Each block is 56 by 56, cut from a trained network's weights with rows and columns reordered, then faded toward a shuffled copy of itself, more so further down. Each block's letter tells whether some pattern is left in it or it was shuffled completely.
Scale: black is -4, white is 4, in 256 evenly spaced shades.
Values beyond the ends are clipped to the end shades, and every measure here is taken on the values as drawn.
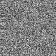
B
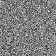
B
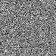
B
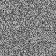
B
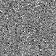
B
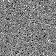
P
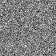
P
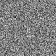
B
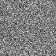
B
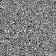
B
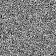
P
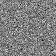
P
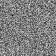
B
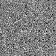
B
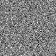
B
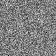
B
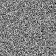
B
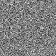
B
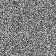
P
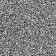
B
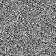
B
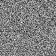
P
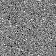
P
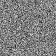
P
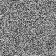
B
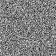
P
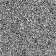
P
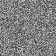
B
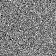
P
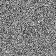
P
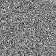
B
